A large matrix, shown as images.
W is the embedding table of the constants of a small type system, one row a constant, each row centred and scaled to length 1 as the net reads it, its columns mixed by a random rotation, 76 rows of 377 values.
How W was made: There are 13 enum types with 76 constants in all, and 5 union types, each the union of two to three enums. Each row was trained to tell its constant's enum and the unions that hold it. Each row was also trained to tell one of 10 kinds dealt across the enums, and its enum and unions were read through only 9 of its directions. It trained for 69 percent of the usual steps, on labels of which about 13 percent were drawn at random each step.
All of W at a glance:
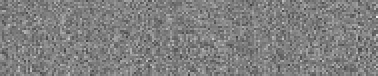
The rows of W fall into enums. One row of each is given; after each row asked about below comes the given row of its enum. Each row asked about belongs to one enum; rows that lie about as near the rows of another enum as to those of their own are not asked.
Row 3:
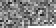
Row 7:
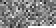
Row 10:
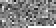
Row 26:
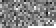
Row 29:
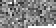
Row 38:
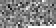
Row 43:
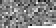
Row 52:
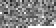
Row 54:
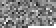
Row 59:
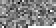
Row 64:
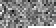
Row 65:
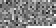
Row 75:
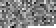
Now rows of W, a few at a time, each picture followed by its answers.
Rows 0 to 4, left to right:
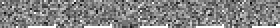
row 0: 52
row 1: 29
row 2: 7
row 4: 65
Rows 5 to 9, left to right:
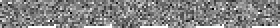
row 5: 75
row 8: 29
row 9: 64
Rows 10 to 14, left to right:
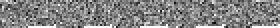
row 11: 43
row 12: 3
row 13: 52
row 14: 54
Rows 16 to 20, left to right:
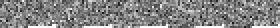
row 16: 59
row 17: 65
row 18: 75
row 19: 7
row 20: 7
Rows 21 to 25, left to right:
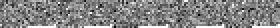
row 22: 64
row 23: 7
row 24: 75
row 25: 7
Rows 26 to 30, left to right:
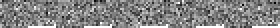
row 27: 43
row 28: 38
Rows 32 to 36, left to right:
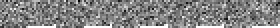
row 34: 64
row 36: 38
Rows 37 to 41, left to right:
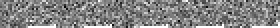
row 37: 52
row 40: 75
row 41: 52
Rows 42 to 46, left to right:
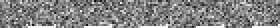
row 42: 52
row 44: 75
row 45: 54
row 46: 7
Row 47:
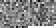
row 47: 43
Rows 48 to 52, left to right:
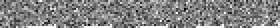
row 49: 52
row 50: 75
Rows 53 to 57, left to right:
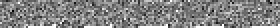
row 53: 64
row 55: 65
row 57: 43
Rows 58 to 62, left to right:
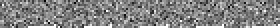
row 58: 43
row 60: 29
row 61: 29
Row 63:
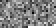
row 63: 43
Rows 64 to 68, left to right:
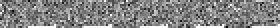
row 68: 54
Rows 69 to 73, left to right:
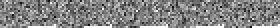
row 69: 29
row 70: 54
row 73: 29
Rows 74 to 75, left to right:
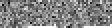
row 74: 64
